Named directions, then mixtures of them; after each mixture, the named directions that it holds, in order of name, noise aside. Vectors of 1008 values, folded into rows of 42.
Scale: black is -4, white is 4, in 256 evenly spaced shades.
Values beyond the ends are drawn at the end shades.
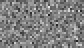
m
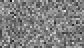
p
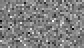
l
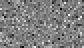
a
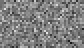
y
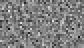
a, l, m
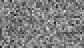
p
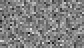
a, l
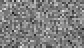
p, y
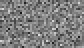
a, l, p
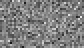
a, l, p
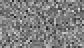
m, p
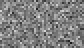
l, m, y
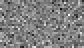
a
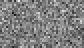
p, y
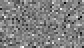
a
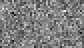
m, p, y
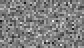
a, l, p
